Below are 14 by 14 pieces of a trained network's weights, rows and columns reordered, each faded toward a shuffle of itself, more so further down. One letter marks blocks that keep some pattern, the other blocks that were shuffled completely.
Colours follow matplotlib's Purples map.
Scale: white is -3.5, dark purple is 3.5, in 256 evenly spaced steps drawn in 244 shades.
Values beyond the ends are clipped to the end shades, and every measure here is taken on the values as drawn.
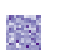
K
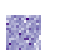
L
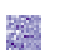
L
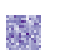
L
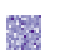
L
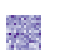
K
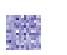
K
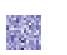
L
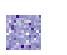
L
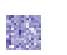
L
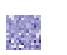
L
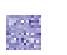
K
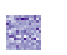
K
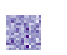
K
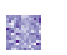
K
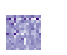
K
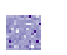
L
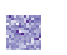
L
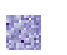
L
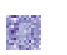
K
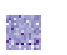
L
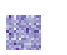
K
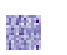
K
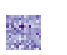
K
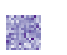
L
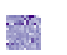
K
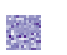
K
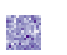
L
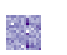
K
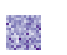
L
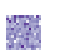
L
